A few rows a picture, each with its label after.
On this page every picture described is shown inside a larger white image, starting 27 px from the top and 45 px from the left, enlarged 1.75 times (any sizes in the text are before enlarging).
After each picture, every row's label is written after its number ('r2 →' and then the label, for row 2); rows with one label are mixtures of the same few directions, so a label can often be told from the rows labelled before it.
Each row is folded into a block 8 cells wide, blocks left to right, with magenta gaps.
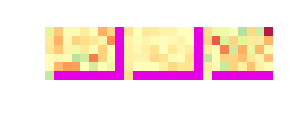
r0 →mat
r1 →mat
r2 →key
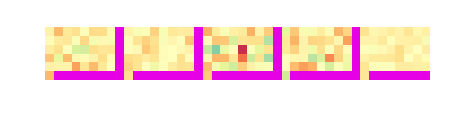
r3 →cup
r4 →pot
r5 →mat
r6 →mat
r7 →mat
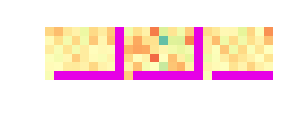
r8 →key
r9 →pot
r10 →key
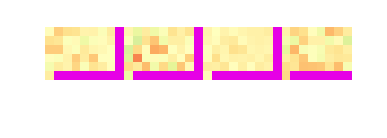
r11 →pot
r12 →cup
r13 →cup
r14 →cup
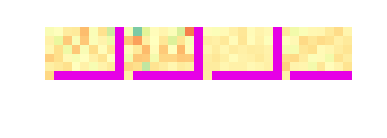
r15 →key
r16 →key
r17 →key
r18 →pot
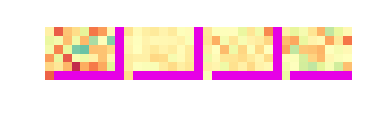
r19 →cup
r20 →mat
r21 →key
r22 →cup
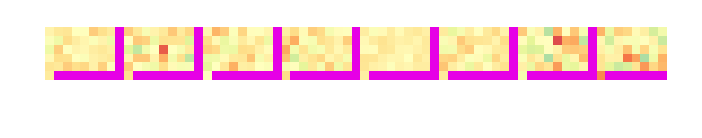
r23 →cup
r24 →mat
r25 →pot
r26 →cup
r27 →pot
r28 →pot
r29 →pot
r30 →mat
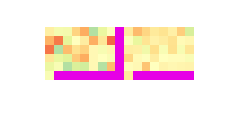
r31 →cup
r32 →key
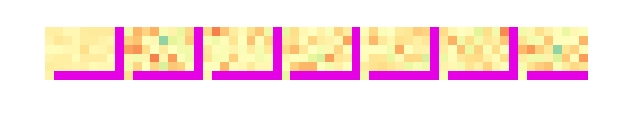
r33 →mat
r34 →pot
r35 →key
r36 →mat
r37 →mat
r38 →key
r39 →mat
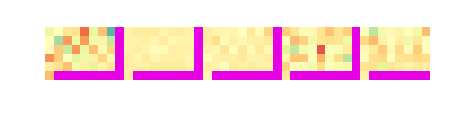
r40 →key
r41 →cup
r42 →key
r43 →mat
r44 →key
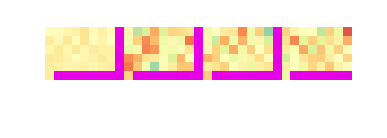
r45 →key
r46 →pot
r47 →key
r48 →key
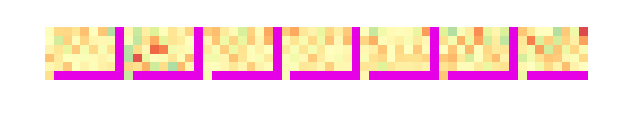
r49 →key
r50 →cup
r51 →key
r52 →key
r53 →key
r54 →key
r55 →key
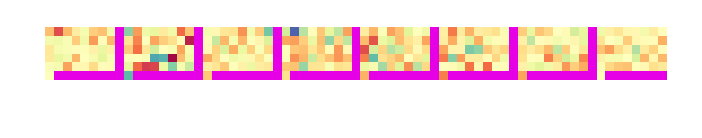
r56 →key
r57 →mat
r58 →key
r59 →key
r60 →cup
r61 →cup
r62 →mat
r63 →mat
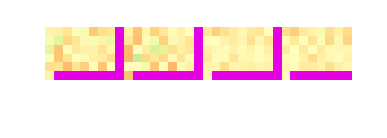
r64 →cup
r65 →cup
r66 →key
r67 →key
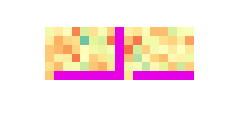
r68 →pot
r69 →cup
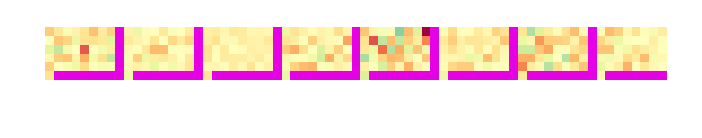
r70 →mat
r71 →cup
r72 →cup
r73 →mat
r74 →key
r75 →mat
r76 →pot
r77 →pot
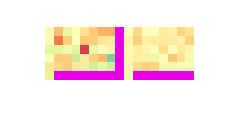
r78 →mat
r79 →mat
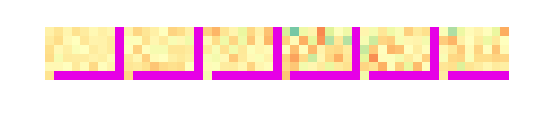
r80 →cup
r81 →cup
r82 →key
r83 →key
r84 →cup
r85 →key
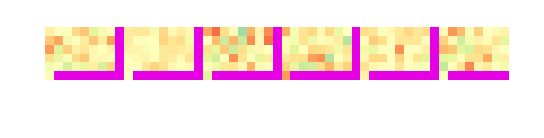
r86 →cup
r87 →pot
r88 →key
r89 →mat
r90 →mat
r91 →pot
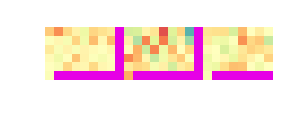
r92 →key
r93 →key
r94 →pot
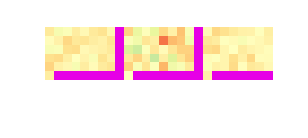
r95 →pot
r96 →pot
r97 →pot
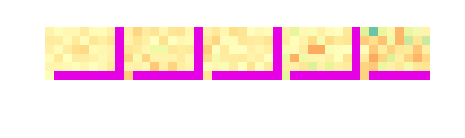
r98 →cup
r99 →cup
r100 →cup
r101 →cup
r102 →key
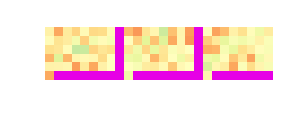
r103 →cup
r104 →key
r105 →pot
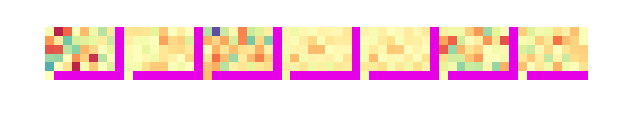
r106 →pot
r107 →pot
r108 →key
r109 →cup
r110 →cup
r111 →cup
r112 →pot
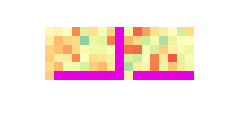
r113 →pot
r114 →pot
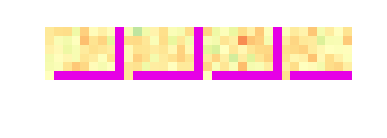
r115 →pot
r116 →key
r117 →pot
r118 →pot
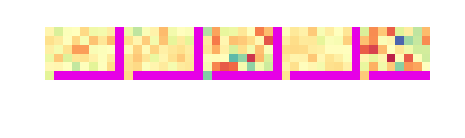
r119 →cup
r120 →key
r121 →mat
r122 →pot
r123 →pot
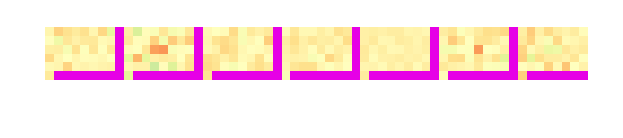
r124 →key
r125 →cup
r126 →pot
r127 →mat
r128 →cup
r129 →mat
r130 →cup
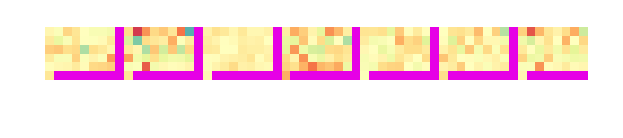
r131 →mat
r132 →key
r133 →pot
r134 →cup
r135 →pot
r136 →key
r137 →key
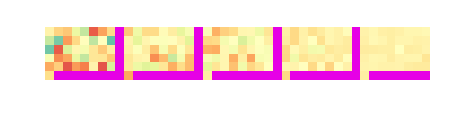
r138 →cup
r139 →mat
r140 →pot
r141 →cup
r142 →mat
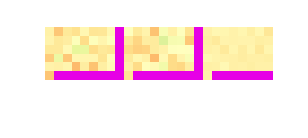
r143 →cup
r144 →pot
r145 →key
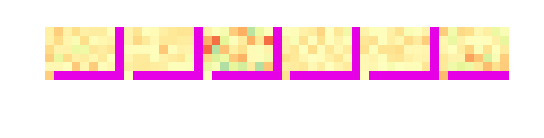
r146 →cup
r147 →mat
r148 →cup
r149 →key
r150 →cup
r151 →mat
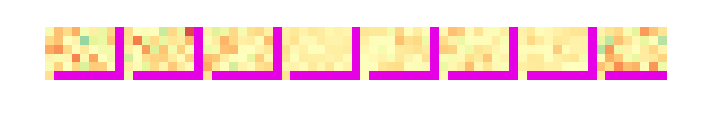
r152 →pot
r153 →key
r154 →pot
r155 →cup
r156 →pot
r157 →pot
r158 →mat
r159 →cup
